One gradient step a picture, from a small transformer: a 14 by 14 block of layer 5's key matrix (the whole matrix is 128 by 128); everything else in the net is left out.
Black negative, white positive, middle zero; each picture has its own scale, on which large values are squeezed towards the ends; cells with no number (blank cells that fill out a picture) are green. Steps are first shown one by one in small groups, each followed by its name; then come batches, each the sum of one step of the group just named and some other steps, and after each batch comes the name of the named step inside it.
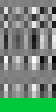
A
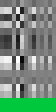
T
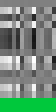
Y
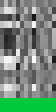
Y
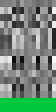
T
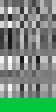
Y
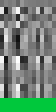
T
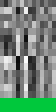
A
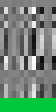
A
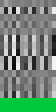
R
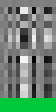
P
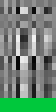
P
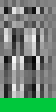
R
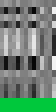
R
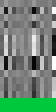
R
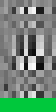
R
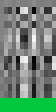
P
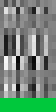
R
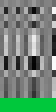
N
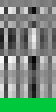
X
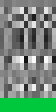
X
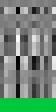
N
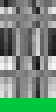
N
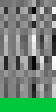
N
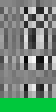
N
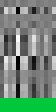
N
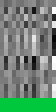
N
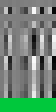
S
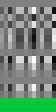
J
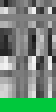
S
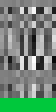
J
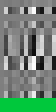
S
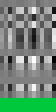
J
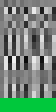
S
